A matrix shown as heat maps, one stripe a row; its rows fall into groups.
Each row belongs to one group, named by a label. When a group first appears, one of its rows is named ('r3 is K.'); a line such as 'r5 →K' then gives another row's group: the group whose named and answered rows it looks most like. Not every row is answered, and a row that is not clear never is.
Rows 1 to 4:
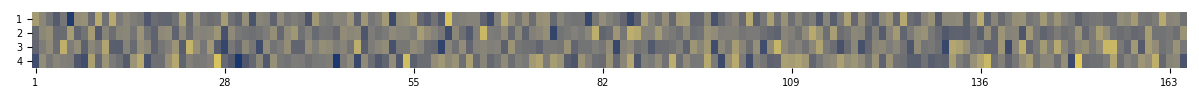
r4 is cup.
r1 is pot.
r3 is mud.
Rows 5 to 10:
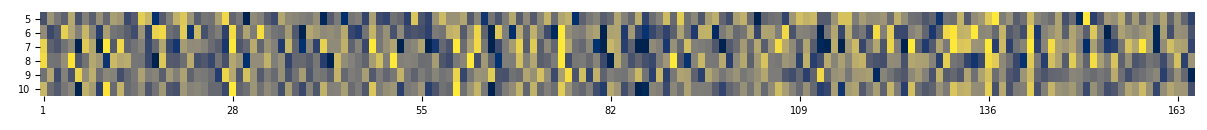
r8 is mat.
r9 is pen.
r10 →pot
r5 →cup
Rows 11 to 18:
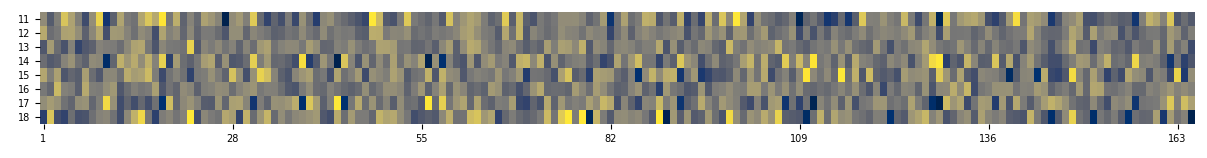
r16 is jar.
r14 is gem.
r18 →pen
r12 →mat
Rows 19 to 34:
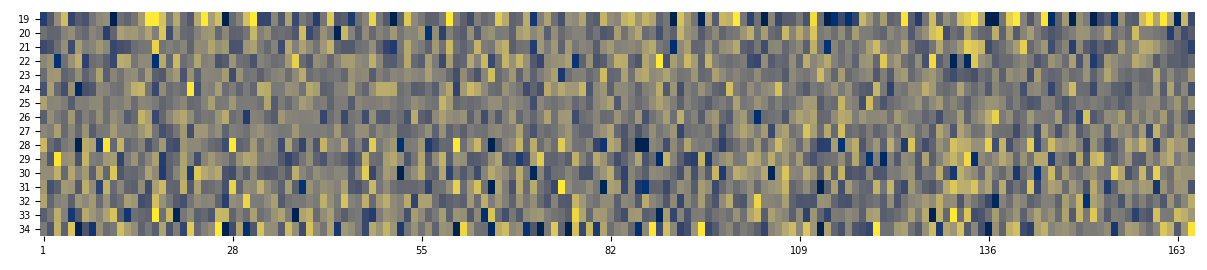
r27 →mud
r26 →cup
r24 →pen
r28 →pot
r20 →gem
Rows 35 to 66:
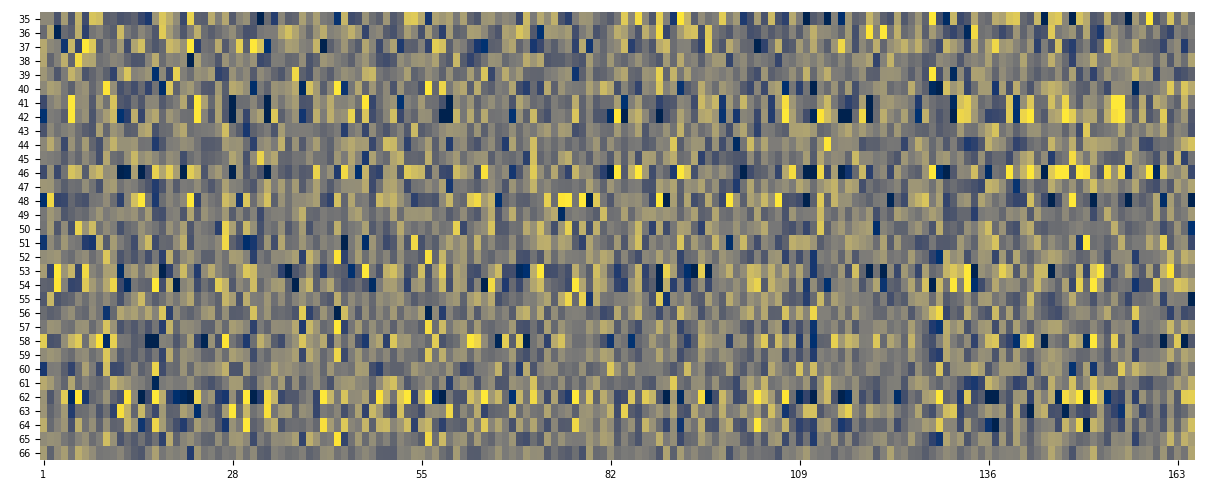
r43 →cup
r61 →mat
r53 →jar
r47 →mat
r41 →mud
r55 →pen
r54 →jar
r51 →cup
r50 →pen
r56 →gem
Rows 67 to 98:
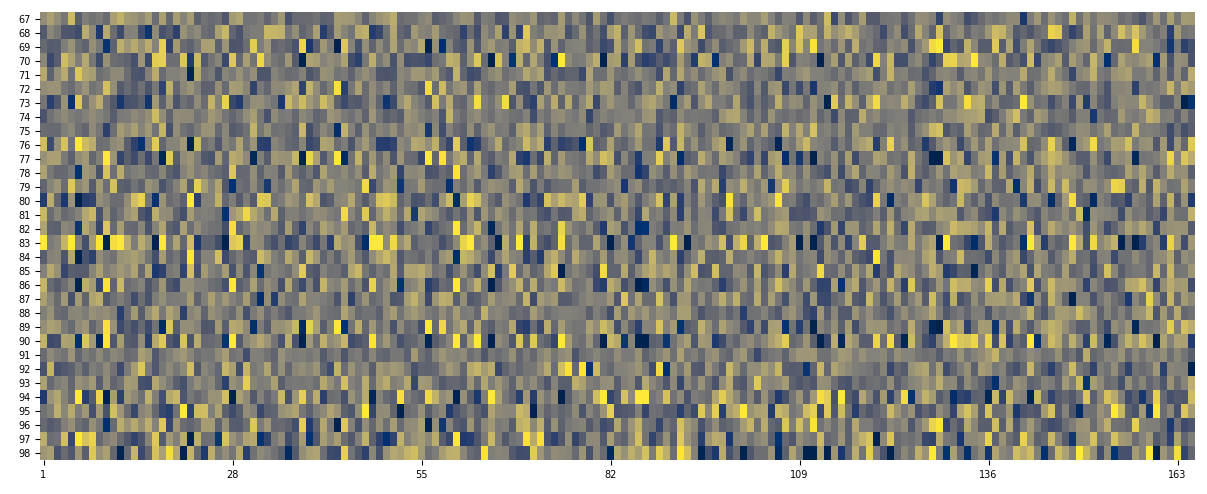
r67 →mat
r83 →mat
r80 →pen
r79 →mud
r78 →pot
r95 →mud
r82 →pot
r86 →pot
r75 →gem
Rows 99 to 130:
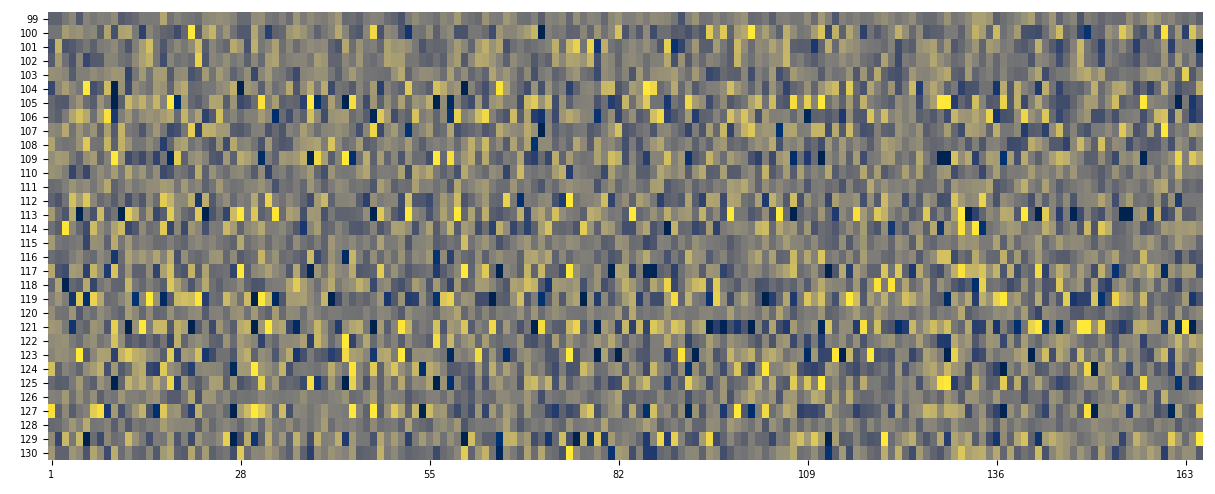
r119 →cup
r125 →gem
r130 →pot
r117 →pot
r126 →mud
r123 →mat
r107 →mud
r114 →jar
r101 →pen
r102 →pen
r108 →mat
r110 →pot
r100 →mud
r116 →gem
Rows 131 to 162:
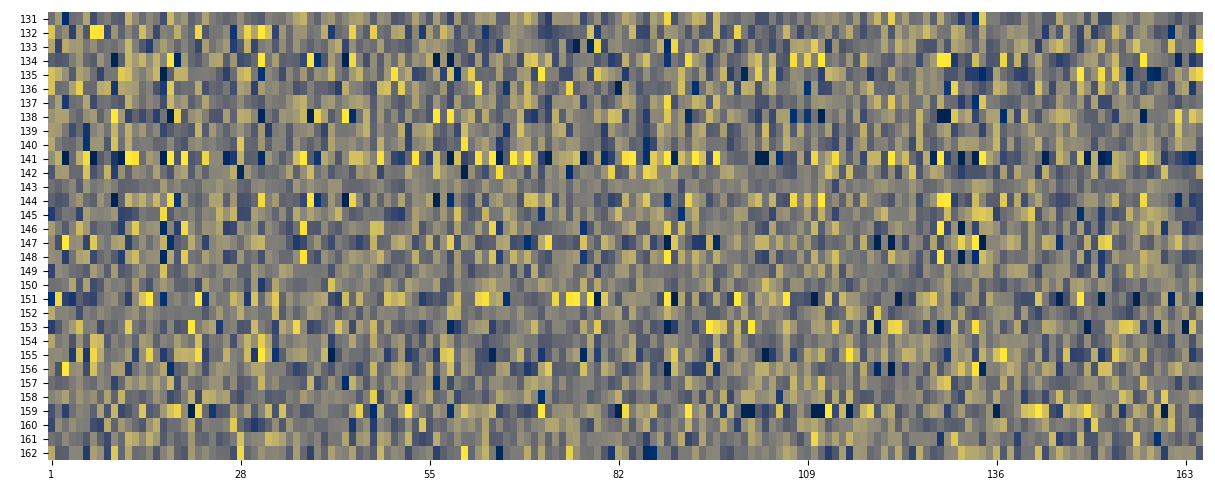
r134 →gem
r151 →pen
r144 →gem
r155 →cup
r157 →gem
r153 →mud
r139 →pot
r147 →jar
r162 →pot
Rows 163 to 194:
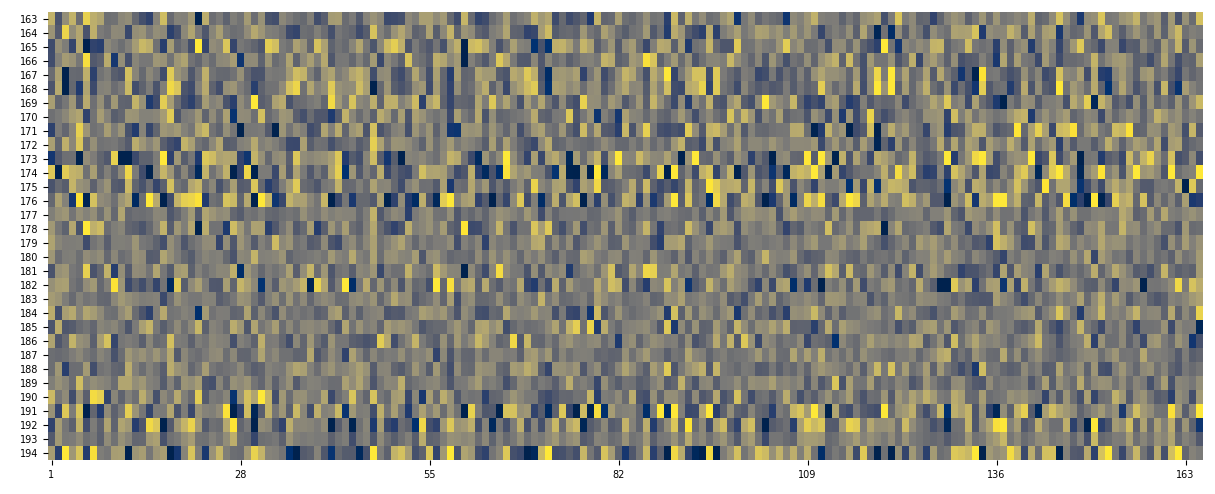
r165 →pen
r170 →mat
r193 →cup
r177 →mud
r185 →pen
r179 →mat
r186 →mat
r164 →jar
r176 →cup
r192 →cup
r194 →jar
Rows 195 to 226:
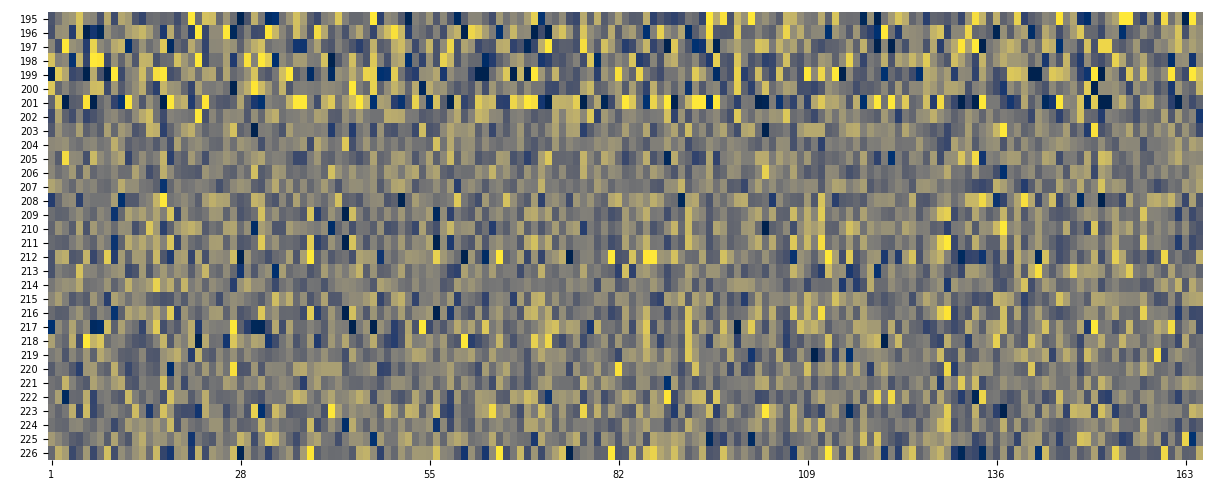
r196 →pen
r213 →mud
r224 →gem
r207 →mat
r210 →cup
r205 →jar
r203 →cup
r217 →cup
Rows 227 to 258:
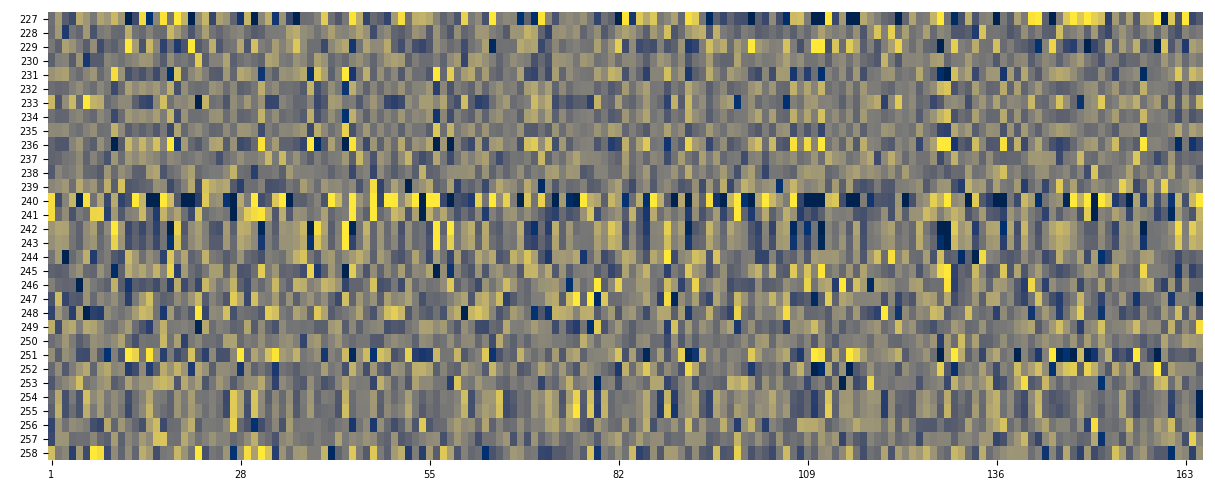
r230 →pen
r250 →jar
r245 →gem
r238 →cup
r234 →gem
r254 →pen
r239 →mud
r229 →mud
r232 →gem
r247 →pen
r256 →cup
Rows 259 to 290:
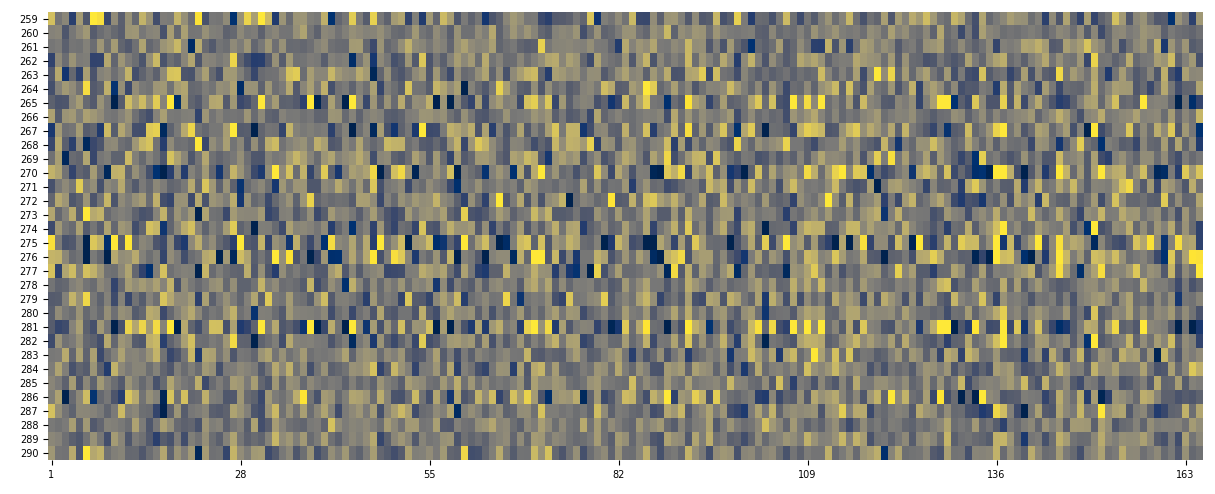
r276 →mat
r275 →pot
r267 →cup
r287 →mat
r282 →cup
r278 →gem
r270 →mat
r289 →mat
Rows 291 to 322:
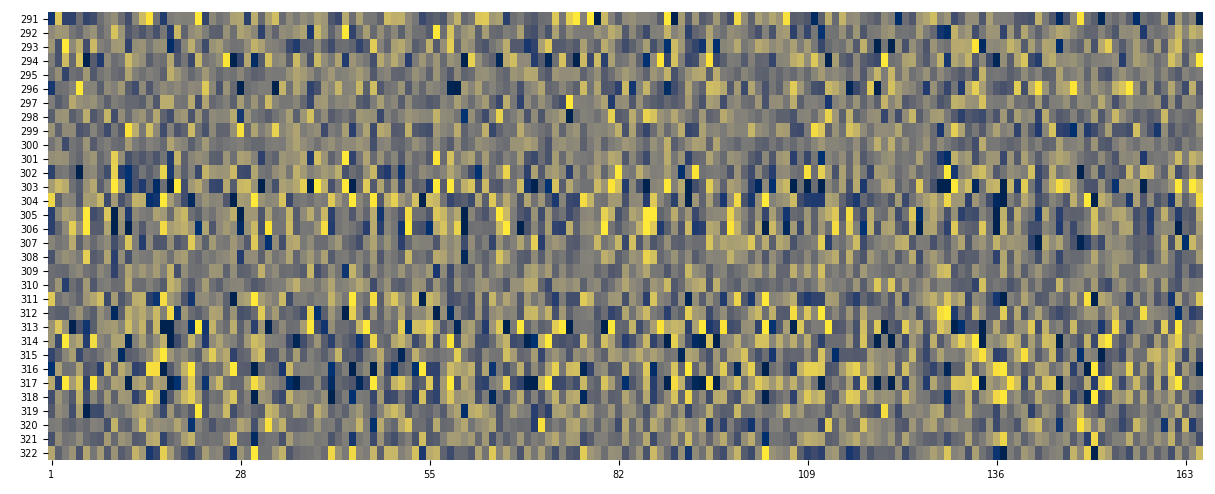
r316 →cup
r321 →cup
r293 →jar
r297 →pot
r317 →jar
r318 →cup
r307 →mud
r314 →jar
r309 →gem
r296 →mud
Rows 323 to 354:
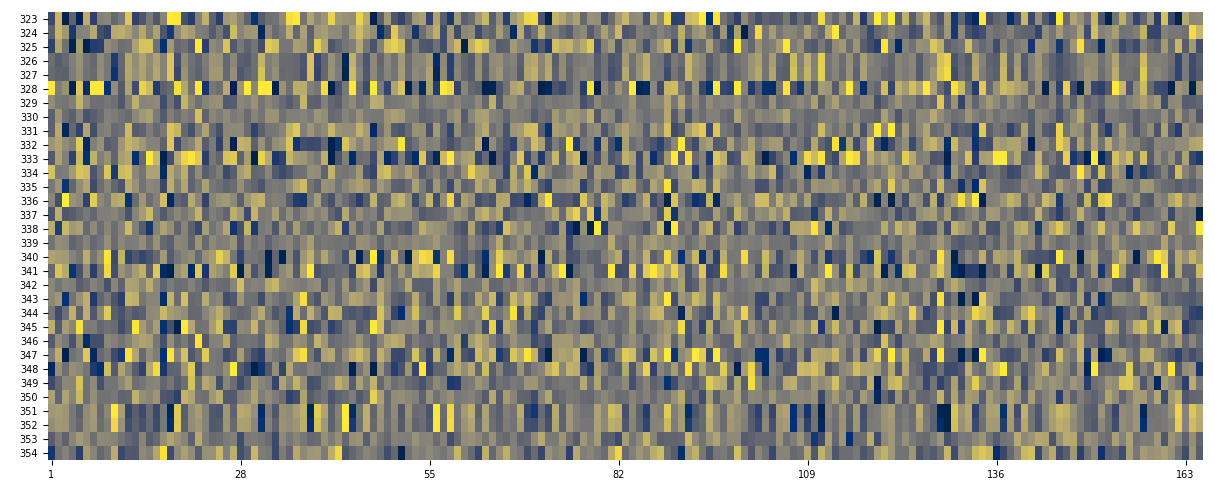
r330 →pen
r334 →mat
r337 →pen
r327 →gem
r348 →cup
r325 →pen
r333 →cup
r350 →jar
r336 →jar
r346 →pen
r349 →mud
